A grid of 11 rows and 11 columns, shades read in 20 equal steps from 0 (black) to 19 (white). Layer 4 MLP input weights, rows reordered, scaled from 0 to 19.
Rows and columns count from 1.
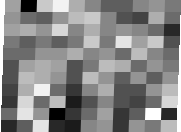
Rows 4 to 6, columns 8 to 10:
17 12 15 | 8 14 10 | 13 8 11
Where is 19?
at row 10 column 10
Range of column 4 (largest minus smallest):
18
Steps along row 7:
up down down down up down down up down up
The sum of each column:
84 115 133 111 83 120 118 89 99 122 101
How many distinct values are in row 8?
9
